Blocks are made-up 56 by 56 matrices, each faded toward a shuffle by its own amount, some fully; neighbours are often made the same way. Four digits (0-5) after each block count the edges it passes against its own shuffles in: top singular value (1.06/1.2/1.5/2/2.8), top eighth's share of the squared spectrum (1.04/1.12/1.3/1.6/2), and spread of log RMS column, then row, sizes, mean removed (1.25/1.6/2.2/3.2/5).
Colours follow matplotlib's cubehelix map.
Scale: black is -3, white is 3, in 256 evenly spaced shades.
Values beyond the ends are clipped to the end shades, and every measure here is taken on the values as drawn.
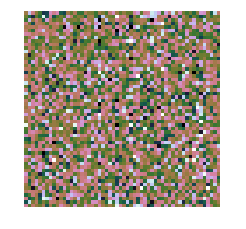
1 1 1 0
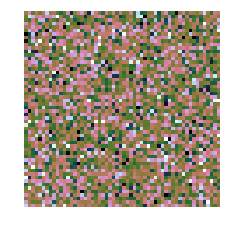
0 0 0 0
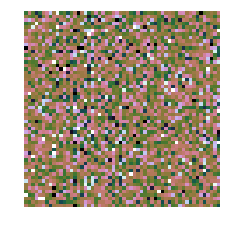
3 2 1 0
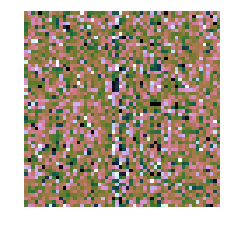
3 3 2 1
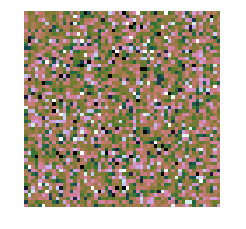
1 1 0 0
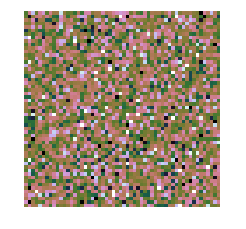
2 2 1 1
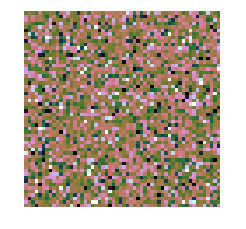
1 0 0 0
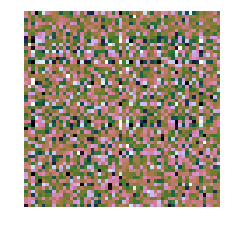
4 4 2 3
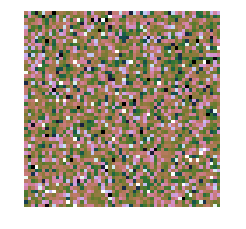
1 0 0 0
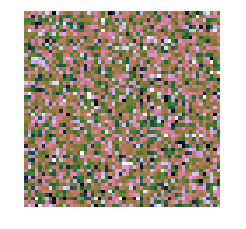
2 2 0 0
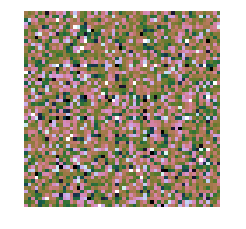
3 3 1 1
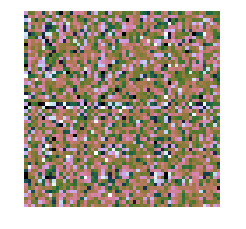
4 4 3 2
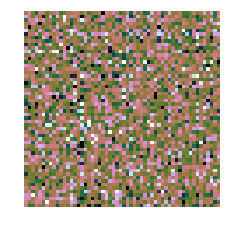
3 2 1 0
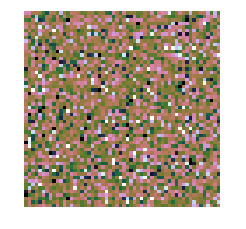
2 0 0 0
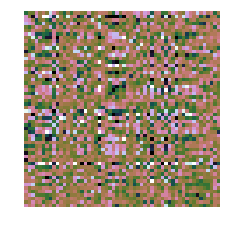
4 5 3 3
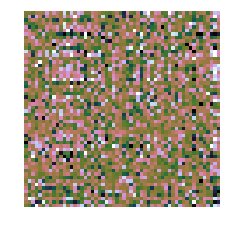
4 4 2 2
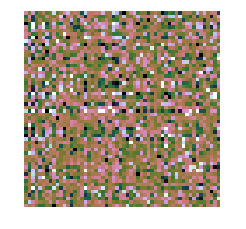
4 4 2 2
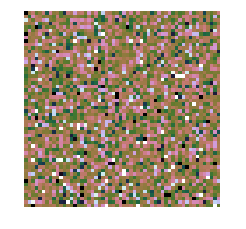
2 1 0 0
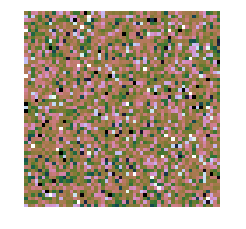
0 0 0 0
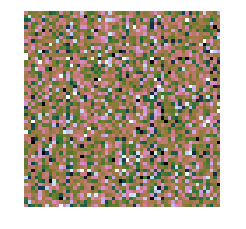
3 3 1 1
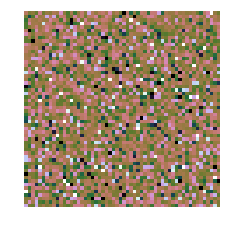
0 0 0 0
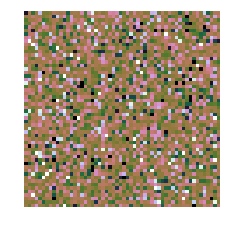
0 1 0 0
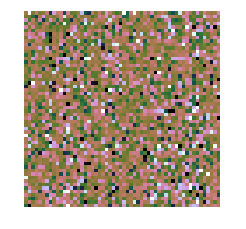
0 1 1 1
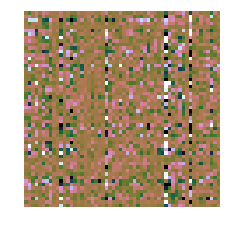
3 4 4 2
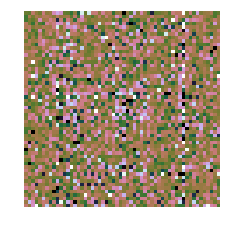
2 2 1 1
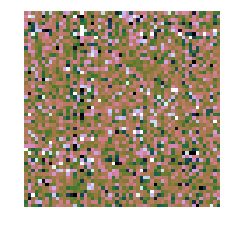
1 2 2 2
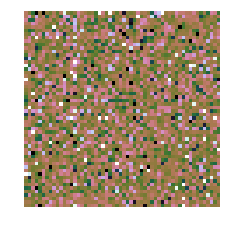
1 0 0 0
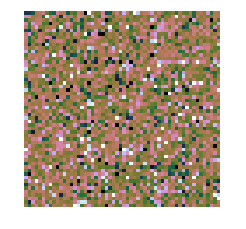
0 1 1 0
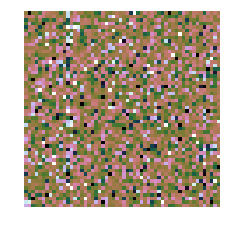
1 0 1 0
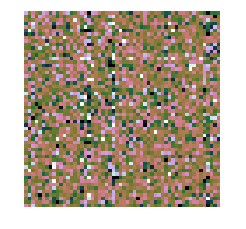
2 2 2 1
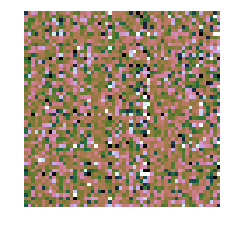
1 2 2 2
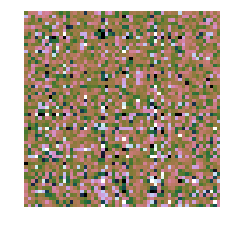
2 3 3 2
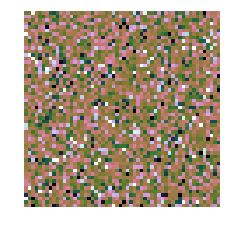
0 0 0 0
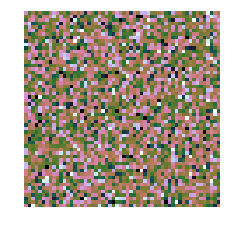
0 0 1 0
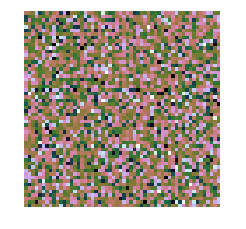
0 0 0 1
